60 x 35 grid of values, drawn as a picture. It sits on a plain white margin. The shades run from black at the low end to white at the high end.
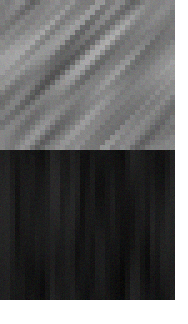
It is made of 2 by 1 panels. Panel 1,1: middling, slanting up to the right. Panel 2,1: very low, streaked downward, faint in contrast.
